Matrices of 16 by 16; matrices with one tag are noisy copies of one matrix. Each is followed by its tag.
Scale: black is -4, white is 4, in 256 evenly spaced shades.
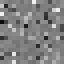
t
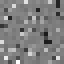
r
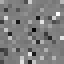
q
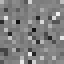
q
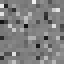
t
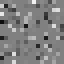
t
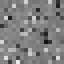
r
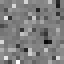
r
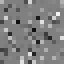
q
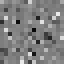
q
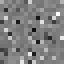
q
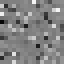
t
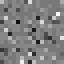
q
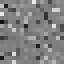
t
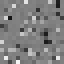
r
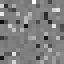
t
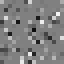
q
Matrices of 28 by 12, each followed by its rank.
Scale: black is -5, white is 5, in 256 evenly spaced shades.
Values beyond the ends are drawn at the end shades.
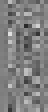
two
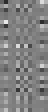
two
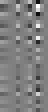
one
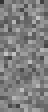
full rank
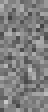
full rank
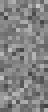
full rank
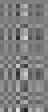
one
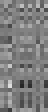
two
